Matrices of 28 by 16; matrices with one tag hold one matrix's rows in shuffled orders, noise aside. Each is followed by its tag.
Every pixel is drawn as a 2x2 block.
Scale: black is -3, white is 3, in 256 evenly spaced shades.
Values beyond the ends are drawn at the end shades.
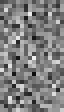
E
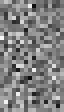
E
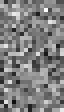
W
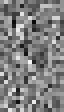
E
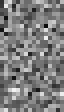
W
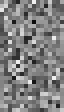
E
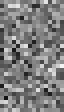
W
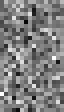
E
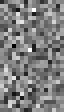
E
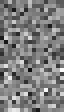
W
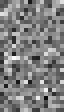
W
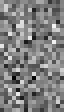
E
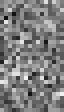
W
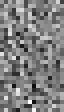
E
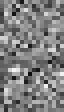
W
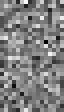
W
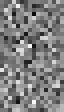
E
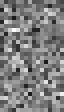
W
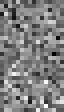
W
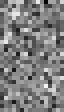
W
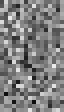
E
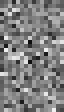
W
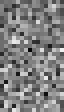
W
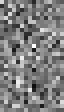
E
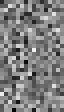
E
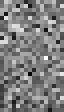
W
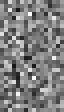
E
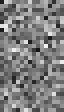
W
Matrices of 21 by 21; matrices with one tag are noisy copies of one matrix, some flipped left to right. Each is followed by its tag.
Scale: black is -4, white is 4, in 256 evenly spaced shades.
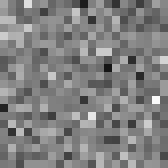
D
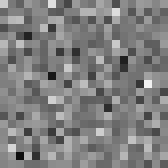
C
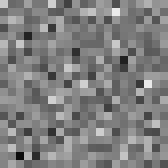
C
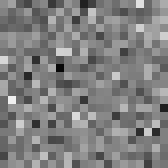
D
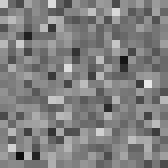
C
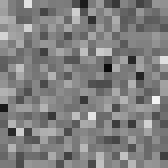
D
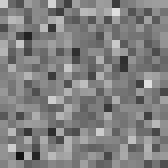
C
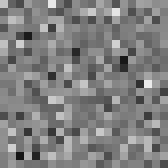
C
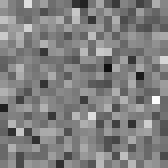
D
